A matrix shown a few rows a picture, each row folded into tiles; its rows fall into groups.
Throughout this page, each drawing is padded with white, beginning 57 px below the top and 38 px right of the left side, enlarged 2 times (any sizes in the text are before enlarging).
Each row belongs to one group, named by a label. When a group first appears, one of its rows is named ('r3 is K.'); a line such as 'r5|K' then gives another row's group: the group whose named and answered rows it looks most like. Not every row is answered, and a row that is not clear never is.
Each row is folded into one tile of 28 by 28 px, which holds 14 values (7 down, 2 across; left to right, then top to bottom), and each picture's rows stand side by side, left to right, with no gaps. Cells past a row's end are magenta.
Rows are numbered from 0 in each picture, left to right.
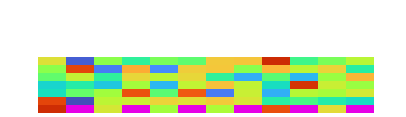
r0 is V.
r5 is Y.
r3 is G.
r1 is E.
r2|E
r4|G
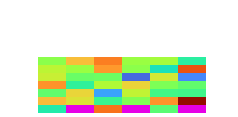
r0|G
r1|G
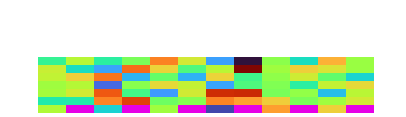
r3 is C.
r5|G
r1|C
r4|V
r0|Y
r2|G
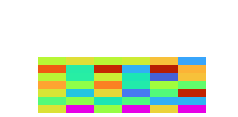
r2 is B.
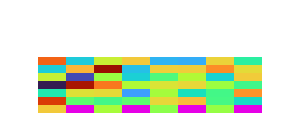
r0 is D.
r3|B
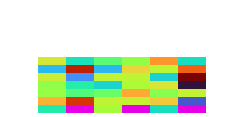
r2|B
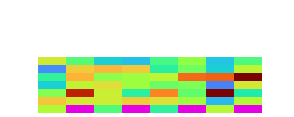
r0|E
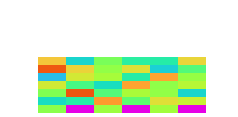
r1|D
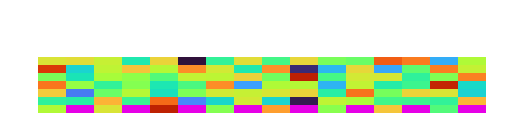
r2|V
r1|V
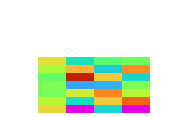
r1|C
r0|B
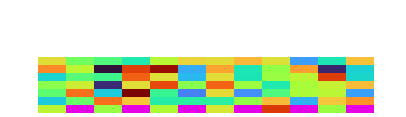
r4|V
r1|E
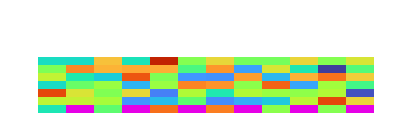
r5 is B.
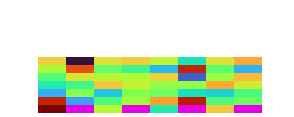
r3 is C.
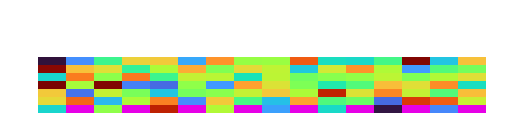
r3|D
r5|C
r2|V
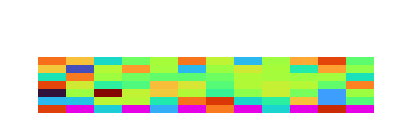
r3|V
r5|G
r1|C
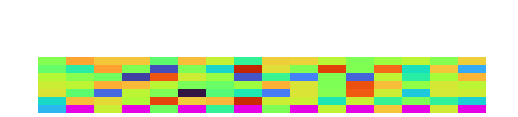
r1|G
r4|G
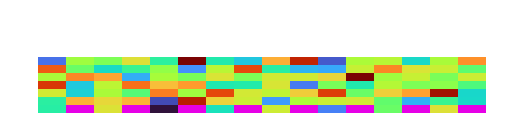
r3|C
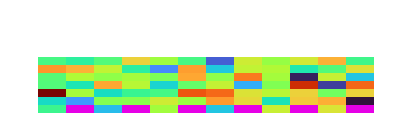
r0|C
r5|D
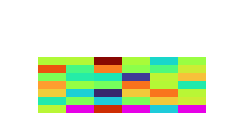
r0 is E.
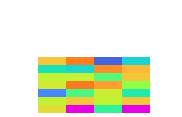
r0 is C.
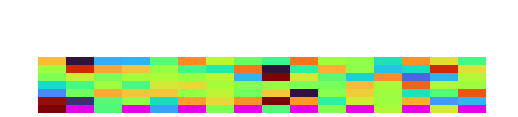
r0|V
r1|C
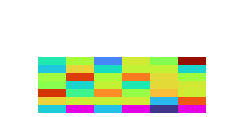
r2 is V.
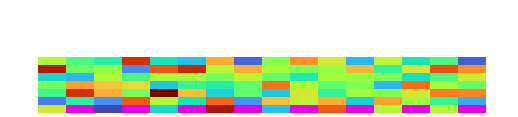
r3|V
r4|G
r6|D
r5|V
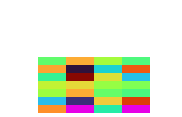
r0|Y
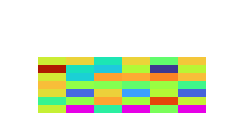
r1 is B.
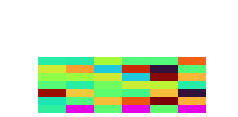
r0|C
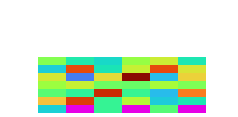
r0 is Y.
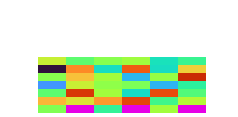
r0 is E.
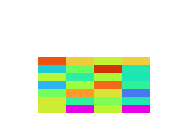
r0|D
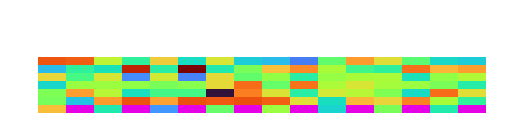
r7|C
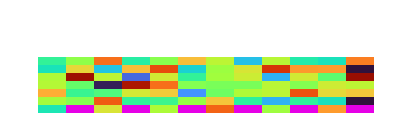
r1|D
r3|V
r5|Y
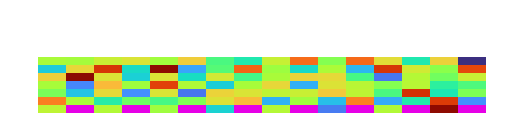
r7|V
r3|C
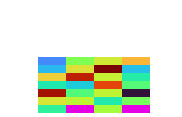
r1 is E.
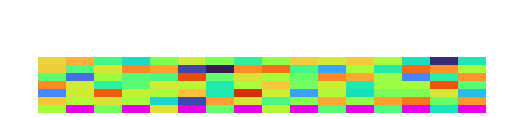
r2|Y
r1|C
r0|G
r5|B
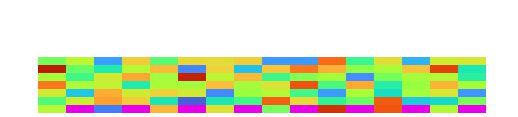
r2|Y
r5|G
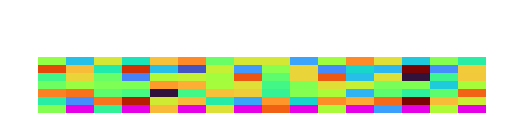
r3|Y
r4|V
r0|C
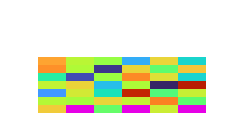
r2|D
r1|E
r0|G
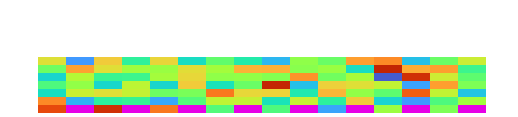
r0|V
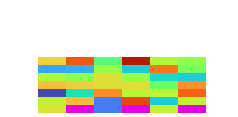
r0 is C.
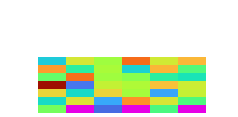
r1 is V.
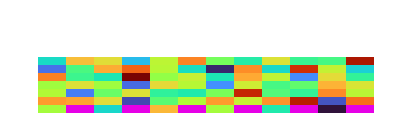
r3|E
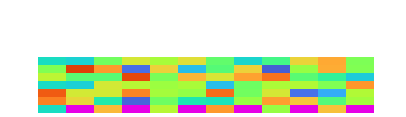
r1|Y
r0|C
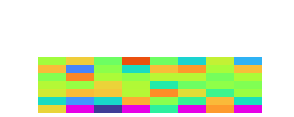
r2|C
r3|V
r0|Y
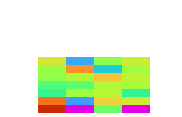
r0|V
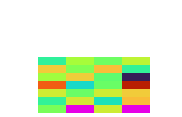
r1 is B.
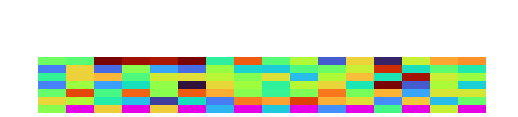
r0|E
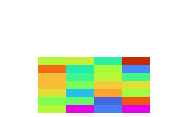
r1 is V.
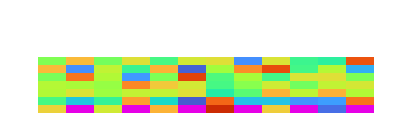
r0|Y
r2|Y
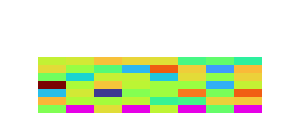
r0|G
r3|E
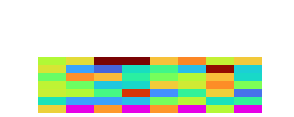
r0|Y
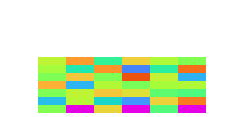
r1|Y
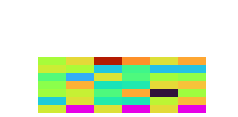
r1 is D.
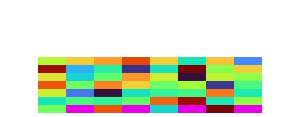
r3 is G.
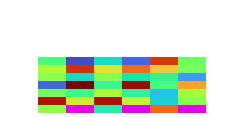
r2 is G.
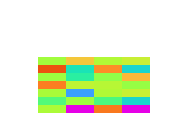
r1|Y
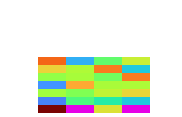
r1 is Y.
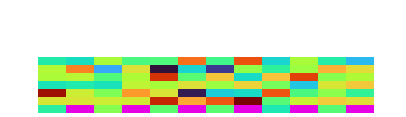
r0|C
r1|E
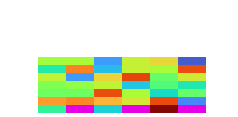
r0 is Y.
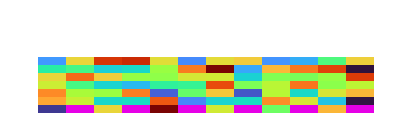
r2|V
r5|Y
